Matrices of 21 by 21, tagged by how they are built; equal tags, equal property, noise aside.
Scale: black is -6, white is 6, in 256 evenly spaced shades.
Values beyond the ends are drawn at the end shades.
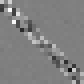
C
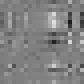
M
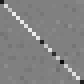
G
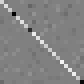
G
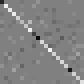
G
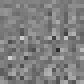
M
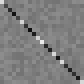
G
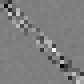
C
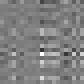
M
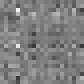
M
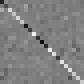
G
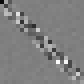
C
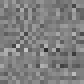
M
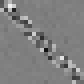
C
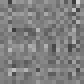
M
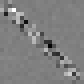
C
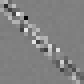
C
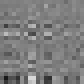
M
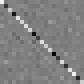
G
